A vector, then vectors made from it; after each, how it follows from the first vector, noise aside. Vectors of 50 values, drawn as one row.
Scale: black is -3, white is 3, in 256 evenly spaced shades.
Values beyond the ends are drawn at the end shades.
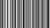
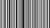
sign-scrambled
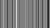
partly zeroed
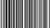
negated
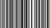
wrapped around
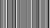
partly zeroed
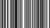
sign-scrambled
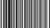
negated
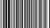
negated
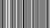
partly zeroed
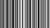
wrapped around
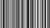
wrapped around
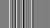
partly zeroed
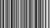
wrapped around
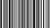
wrapped around
